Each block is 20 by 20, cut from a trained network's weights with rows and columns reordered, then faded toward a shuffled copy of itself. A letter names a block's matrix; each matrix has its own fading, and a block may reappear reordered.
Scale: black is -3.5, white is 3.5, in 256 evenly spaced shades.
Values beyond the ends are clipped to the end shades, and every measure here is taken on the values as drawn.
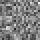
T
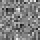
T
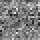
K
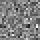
T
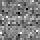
K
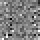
K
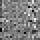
K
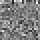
T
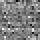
K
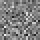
T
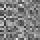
T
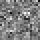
T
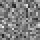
T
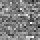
K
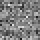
K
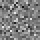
T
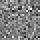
T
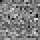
K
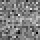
K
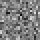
T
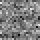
K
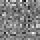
T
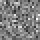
T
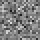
T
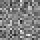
T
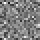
T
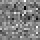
K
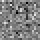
K
